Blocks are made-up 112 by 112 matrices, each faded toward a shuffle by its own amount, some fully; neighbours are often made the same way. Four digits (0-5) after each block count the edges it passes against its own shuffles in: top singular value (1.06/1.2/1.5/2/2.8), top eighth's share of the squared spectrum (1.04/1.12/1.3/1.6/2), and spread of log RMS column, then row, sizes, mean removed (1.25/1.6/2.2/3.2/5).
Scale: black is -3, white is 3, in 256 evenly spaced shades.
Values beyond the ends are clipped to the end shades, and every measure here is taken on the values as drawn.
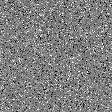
0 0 0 0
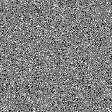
3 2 1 1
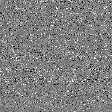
1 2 0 3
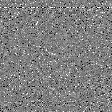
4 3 1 2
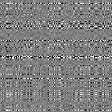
5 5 3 5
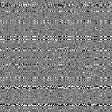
5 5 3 4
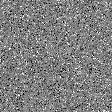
0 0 0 0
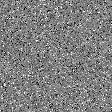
1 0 0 0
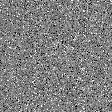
3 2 0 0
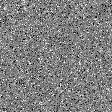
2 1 0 0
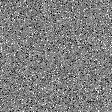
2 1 0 0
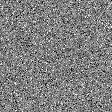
0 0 0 0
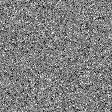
0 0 0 0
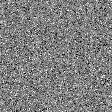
0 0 0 0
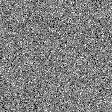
0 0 0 0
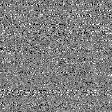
1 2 0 4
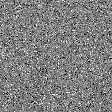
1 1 0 2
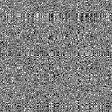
5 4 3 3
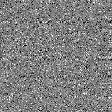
4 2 1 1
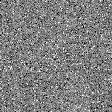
3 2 0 0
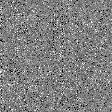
1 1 2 1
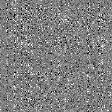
2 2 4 3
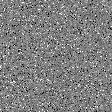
0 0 0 0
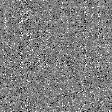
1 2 2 2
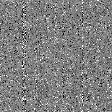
2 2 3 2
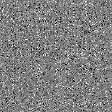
1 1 2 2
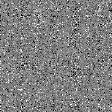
1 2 3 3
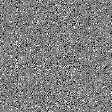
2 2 3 2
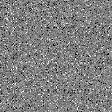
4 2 2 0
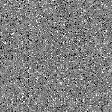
3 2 1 1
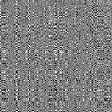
5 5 4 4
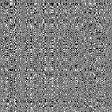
5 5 4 3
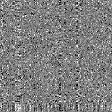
4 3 3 2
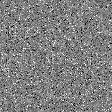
3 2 0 0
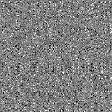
4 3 2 2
